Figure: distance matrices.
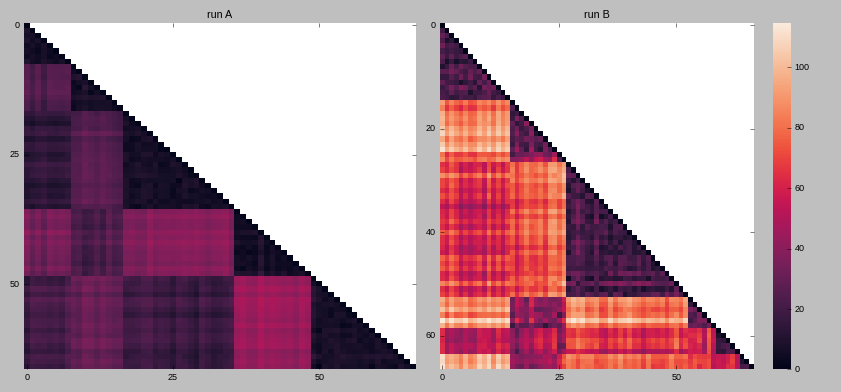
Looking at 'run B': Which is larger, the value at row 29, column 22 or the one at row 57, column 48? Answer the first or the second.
the second
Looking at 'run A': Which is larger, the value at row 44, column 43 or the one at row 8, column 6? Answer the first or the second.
the second
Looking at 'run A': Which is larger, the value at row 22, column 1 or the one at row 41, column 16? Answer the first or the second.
the second
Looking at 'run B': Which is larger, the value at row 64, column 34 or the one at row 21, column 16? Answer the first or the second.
the first
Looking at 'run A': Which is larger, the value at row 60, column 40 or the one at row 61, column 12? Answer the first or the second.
the first
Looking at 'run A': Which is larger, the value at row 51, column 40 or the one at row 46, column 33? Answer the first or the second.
the first
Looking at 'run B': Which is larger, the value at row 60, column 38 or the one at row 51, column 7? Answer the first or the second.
the first
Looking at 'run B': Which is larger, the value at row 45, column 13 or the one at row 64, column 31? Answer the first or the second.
the second
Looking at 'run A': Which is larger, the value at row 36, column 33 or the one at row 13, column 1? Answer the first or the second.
the first
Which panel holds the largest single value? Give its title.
run B
